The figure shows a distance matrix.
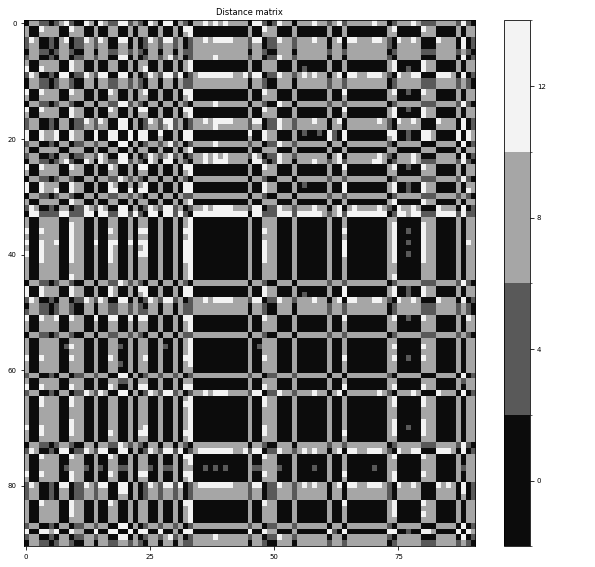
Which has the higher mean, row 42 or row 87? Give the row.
87
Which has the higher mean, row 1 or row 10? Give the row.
10
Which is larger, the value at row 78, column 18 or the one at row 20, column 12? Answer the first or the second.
the first
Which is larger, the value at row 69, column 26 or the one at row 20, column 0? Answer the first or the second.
the second
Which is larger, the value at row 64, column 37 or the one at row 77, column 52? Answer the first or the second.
the first
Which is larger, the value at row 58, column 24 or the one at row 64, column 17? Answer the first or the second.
the first
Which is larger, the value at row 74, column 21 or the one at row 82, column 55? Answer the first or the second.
the second
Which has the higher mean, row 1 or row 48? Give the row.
48
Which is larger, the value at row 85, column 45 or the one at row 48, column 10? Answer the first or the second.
the first
